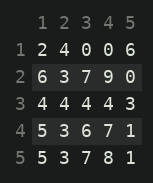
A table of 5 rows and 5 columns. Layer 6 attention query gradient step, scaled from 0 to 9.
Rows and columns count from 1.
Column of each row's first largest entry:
5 4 1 4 4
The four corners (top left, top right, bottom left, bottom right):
2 6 5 1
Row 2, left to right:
6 3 7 9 0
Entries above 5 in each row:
1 3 0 2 2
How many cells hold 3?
4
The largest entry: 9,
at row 2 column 4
